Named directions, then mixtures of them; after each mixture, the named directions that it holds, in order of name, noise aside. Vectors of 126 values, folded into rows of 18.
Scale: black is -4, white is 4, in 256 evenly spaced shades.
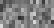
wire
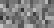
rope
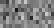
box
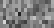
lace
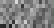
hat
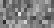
lace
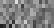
hat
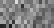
hat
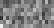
rope, wire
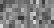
wire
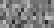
lace, rope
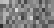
box, hat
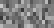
rope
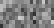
wire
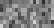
lace, wire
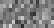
hat, wire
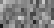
wire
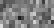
wire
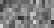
wire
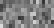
wire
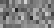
box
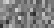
box, wire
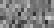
lace, rope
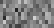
box, lace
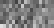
box, hat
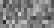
lace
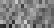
hat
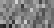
hat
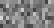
rope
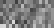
hat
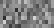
box, lace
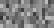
rope
